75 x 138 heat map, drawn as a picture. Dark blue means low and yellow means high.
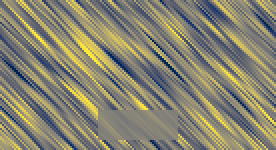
Streaks slant down to the right. No row or column stands out. There is no overall slope. In the bottom middle lies a patch that is calmer than the rest. Neither half mirrors the other. The histogram is bell-shaped. The bottom middle is the calmest part.
